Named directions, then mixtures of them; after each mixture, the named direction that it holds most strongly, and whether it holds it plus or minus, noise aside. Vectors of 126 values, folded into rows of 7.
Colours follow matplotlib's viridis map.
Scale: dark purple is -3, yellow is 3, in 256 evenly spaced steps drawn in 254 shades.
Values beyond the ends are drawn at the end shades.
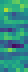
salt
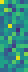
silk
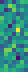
silk, minus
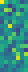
silk, plus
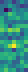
salt, minus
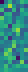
silk, minus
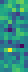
salt, plus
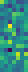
silk, plus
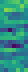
salt, plus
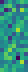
silk, minus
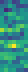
salt, minus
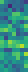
salt, minus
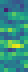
salt, minus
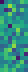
silk, minus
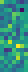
silk, plus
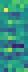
salt, plus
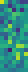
silk, plus
